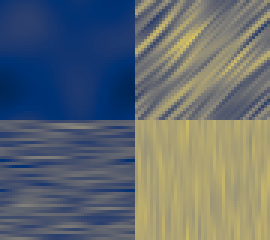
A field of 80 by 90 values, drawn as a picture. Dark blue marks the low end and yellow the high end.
It is made of 2 by 2 panels. Panel 1,1: very low, smooth, faint in contrast. Panel 1,2: middling, slanting up to the right, strong in contrast. Panel 2,1: low, streaked across. Panel 2,2: high, streaked downward, faint in contrast.
